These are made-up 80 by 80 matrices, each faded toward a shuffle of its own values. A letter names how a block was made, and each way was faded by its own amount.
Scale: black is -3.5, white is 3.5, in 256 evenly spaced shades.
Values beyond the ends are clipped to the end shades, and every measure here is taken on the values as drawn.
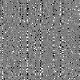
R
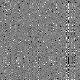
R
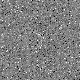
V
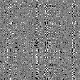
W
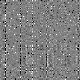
R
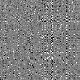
R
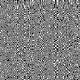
R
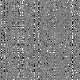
W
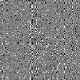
W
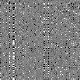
W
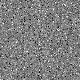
V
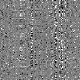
W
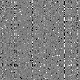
R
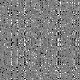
R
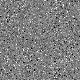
V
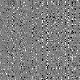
W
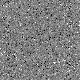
V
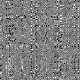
W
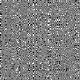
W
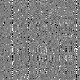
R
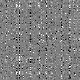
W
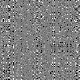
W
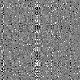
R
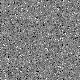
V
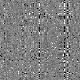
R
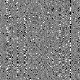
W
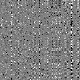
R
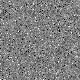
V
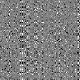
R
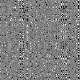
W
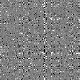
R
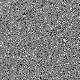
V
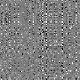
R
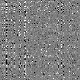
W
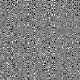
R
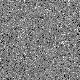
V
